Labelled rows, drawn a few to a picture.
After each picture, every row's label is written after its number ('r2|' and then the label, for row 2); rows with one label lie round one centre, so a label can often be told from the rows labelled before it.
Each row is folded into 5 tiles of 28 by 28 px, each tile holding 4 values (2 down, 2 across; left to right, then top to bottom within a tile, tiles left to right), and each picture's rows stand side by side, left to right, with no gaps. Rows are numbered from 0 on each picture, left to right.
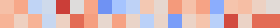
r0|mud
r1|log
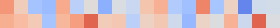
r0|mud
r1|mud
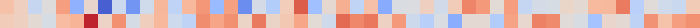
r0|mud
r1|mud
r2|mud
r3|log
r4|log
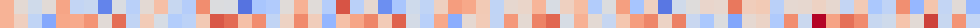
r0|mud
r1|mud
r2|mud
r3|log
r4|mud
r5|log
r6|mud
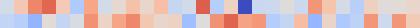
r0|log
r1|mud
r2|log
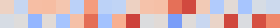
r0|log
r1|log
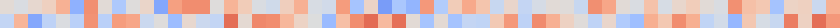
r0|log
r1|log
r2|mud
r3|log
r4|log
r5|log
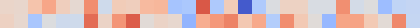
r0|log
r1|mud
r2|mud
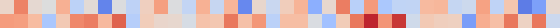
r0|mud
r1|mud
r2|mud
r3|mud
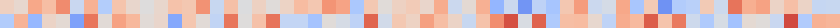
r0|log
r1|log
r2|log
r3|mud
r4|mud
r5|log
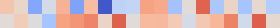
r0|mud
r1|mud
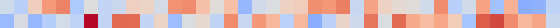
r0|log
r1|log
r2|log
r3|mud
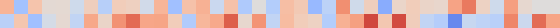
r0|log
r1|mud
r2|mud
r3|log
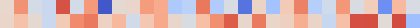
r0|mud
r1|mud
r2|mud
